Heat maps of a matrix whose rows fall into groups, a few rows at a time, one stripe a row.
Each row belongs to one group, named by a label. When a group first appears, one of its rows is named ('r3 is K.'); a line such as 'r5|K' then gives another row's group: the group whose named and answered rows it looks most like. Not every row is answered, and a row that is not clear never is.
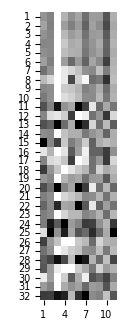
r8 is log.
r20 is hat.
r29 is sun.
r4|sun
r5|sun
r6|sun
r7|sun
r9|sun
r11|hat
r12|log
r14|sun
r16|log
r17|log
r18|sun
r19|sun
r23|sun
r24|hat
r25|hat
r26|sun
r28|hat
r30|log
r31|sun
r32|hat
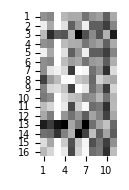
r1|sun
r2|log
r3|hat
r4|sun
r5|log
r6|sun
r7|log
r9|log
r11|log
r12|sun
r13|hat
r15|log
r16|log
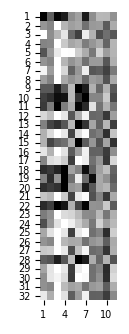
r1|hat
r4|sun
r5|sun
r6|sun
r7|log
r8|sun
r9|hat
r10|hat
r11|hat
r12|log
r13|hat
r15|hat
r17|log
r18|hat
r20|hat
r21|log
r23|sun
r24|sun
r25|log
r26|sun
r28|hat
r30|log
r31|sun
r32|log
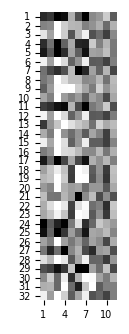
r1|hat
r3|log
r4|hat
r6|log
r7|hat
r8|sun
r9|sun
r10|sun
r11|hat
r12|log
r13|sun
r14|sun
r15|log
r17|hat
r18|log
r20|sun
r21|hat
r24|hat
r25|hat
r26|sun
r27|hat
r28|log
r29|hat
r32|log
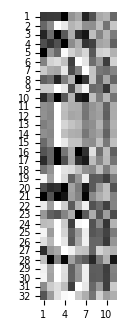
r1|hat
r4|hat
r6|log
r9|log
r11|sun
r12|sun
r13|sun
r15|sun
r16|hat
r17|hat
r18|sun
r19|log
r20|hat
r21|hat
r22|log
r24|log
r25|log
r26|log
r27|sun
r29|log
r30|log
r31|log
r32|sun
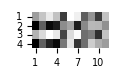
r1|log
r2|hat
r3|log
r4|hat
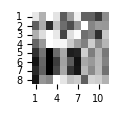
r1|log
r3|log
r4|sun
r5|hat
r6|hat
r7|hat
